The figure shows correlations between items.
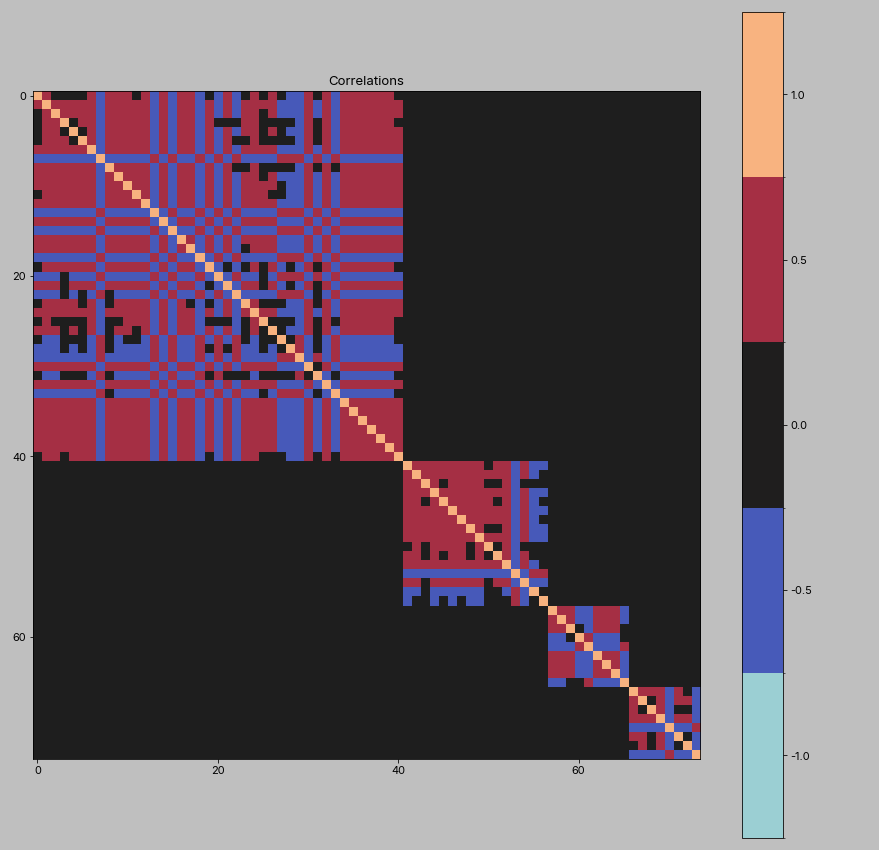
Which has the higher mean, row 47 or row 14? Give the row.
14
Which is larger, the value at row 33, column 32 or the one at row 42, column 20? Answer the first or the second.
the second
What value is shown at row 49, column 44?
0.5
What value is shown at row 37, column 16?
0.5
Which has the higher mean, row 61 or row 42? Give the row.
42
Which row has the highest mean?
8
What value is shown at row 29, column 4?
-0.5
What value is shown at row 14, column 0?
0.5
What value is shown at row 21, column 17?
0.5
